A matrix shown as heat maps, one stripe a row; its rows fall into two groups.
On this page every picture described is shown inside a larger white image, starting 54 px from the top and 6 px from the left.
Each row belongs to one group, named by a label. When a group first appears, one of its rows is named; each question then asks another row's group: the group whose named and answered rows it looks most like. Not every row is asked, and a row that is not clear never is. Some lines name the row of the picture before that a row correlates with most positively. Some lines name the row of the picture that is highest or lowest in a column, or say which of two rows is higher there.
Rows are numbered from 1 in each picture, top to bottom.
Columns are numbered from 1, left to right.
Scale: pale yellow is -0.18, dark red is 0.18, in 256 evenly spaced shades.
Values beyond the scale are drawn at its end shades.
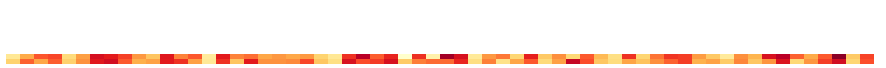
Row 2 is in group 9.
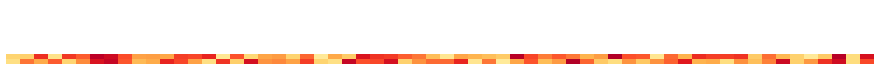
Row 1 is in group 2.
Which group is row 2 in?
9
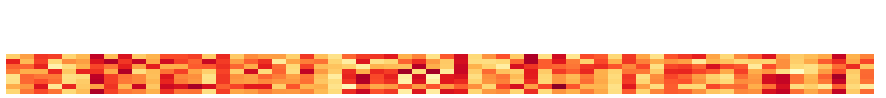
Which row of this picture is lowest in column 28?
2
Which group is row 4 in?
9
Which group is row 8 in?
9
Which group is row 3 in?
2
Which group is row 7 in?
2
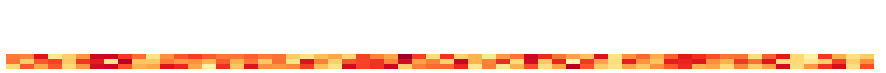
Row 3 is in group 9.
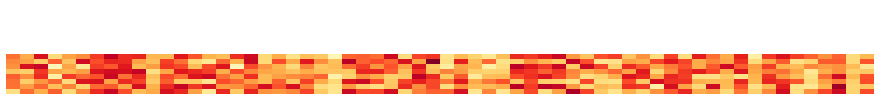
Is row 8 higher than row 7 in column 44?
No
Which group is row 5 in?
2
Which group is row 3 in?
2
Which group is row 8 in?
9
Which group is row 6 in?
9
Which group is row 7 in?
2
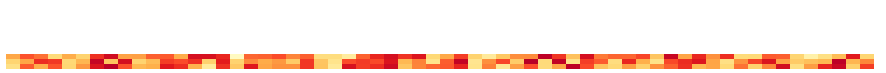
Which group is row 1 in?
2
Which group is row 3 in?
9
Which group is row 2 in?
9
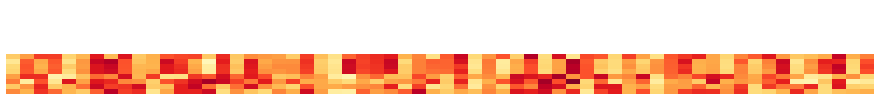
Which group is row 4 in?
9
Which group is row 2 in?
9
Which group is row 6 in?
2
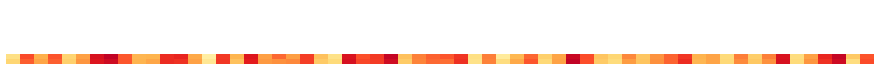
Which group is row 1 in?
9
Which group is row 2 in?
9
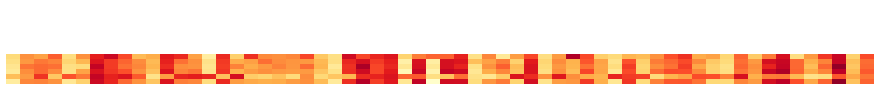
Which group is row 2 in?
9
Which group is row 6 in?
9
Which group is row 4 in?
9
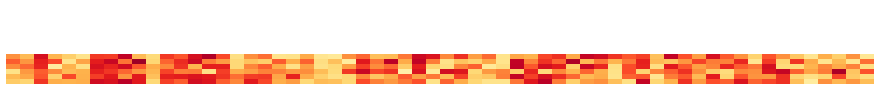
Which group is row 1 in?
2
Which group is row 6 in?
2
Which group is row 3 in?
2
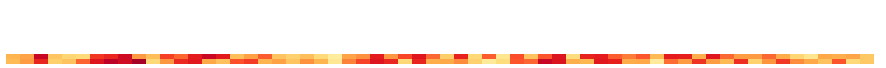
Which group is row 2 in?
2
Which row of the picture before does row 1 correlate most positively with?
1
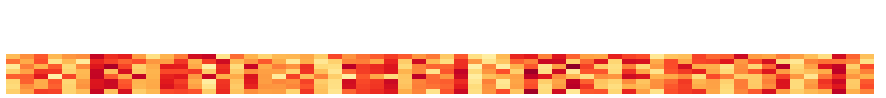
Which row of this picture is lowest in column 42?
5
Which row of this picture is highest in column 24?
1
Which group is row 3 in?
9
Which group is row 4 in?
9
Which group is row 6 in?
9
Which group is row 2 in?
2
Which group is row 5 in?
2
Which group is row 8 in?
9
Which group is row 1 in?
2
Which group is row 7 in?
9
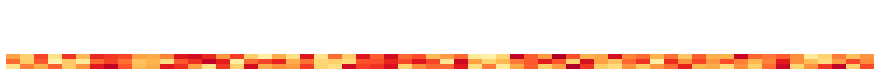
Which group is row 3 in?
9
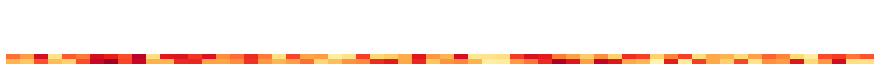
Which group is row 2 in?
2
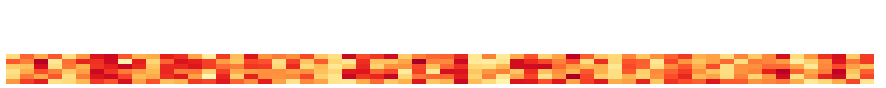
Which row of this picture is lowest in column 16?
2
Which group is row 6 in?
2
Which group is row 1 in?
9
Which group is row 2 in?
2
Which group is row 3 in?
2
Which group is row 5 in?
9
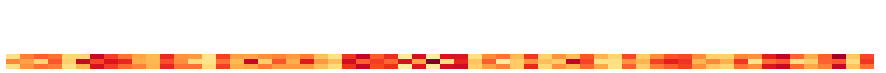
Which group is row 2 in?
9
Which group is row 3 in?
9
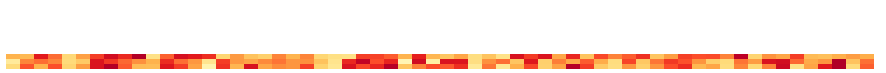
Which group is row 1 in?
2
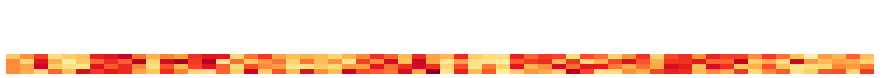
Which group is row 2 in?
2
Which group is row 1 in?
2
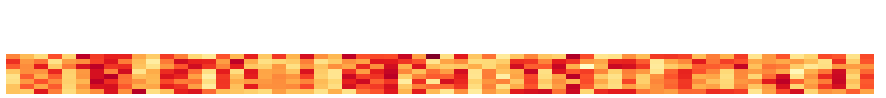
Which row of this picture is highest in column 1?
2
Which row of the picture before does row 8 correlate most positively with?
2
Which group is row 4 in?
9
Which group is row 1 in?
9
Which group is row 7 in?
9
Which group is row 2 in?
2
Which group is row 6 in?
9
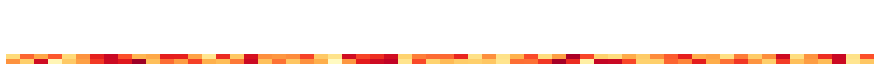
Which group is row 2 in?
2
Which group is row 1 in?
9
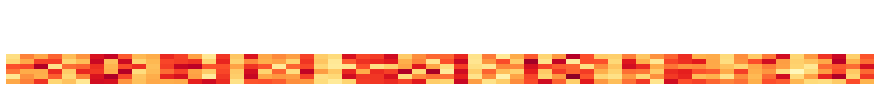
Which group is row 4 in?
9
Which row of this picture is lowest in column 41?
2
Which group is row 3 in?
2
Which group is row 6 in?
2
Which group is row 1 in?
9
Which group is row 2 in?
9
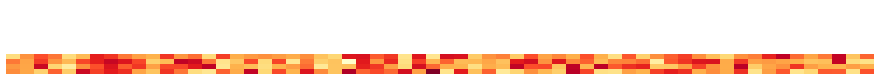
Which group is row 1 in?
9
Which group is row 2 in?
2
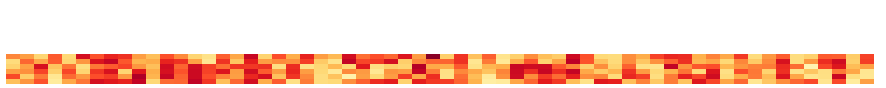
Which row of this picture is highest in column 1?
5
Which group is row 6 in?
2
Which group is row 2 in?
9
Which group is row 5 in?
2
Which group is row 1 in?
9
